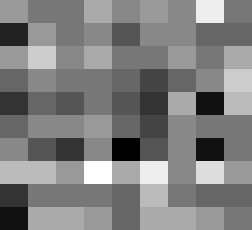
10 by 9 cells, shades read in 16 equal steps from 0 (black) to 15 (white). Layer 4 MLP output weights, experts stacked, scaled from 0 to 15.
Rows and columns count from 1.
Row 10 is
1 10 10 9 6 10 10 9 7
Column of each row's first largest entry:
8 2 2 9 9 4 1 4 6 2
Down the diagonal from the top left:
9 9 8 7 5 4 8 13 6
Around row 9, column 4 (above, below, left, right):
15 9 7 6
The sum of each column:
58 83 71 90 59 75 82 72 82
